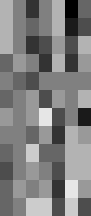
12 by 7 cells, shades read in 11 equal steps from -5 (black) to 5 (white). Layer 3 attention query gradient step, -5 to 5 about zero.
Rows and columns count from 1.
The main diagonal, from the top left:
2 0 -3 -3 0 0 -4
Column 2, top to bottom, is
0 0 0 1 -1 0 0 0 0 0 1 0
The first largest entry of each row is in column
1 1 1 5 1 7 4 6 3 6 6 3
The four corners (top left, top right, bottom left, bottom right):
2 -1 -1 -2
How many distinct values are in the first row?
5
